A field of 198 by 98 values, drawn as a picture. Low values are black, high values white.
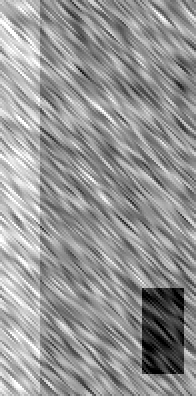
Ninth with the lowest average: bottom right. Grain: diagonal, down to the right. Odd patch: lower, in the bottom right. Seam: vertical, 20% of the way across, the left part higher. Mirror symmetry: none.
